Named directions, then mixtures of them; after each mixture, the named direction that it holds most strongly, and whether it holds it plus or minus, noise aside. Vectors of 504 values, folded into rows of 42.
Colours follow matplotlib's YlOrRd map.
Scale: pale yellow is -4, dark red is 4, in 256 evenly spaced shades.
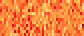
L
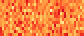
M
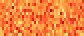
M, minus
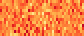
L, plus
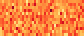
M, minus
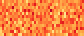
M, minus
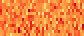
L, plus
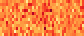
L, minus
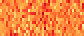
L, minus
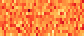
M, minus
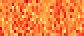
M, plus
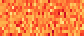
M, plus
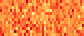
L, plus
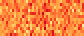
L, minus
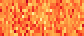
L, plus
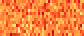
L, minus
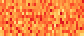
M, minus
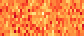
L, plus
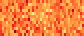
L, plus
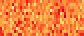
M, plus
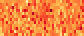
M, minus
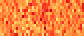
L, minus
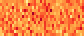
M, minus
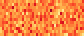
M, minus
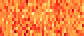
L, plus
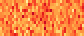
L, minus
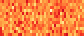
M, plus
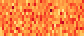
M, minus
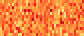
M, minus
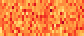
M, minus
